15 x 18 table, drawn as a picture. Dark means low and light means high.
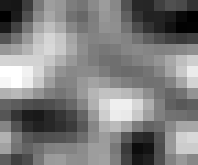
The top middle is the calmest part. The halves do not mirror each other. The histogram is bell-shaped. The top right is the ninth with the lowest average.
